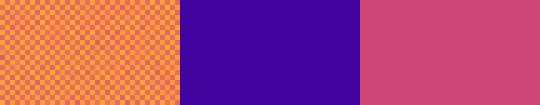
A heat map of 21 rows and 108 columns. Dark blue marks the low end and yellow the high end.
The table splits into one row of 3 panels. Panel 1,1: high, checkered. Panel 1,2: very low, flat. Panel 1,3: middling, flat.
